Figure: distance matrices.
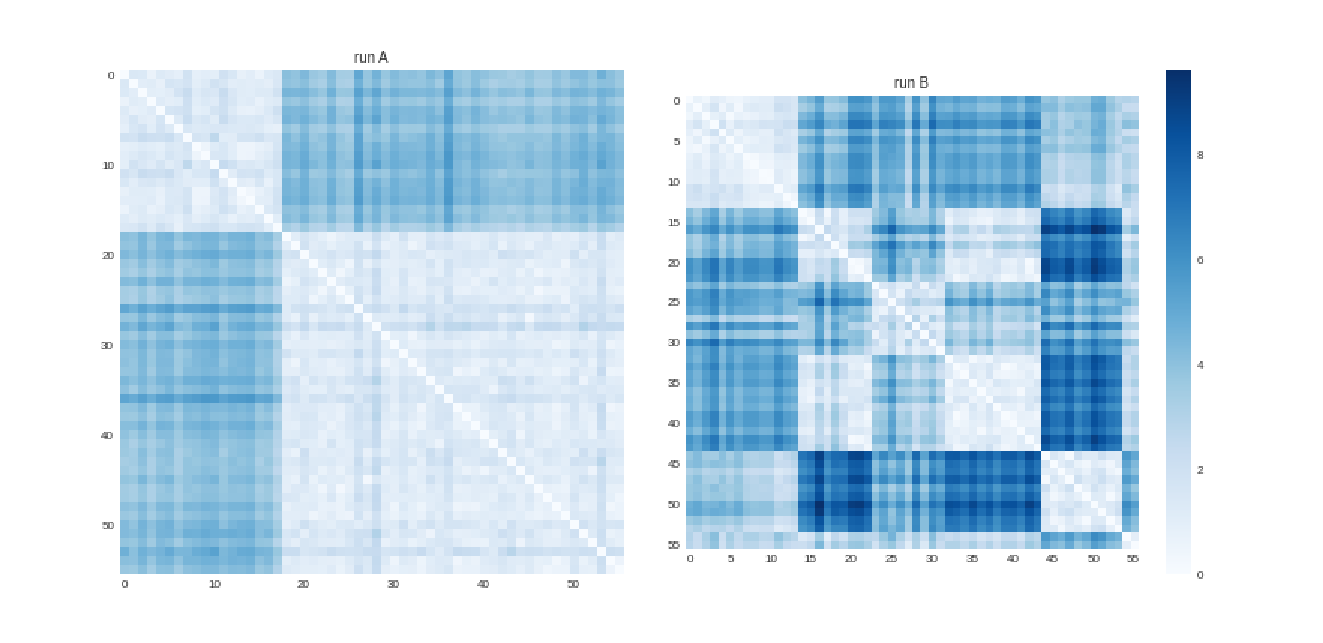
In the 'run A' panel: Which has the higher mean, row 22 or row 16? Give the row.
16
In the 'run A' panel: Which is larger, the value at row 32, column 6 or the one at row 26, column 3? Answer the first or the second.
the second
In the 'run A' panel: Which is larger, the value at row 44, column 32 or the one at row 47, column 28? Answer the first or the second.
the second
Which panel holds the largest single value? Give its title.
run B
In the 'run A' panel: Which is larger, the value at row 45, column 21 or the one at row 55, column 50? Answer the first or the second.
the second
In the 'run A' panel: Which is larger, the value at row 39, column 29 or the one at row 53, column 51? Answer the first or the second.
the second
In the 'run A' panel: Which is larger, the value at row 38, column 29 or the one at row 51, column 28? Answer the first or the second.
the second
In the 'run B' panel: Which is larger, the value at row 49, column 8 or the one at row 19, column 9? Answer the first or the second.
the second
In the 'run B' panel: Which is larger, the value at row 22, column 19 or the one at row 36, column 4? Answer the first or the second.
the second
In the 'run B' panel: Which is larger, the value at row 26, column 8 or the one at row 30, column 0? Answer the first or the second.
the second
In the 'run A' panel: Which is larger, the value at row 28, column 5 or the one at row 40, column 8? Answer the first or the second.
the first
